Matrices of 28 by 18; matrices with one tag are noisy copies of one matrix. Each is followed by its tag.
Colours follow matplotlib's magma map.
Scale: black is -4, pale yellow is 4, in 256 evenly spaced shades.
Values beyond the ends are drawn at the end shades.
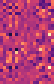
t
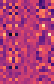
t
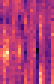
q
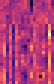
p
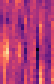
q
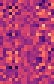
t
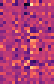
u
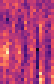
q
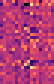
u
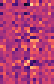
u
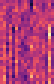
p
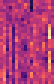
p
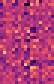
u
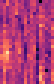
q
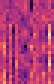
p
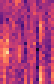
q
